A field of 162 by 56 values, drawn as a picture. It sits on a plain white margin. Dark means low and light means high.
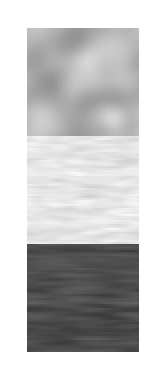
It is made of 3 by 1 panels. Panel 1,1: high, smooth. Panel 2,1: very high, streaked across, faint in contrast. Panel 3,1: low, streaked across, faint in contrast.
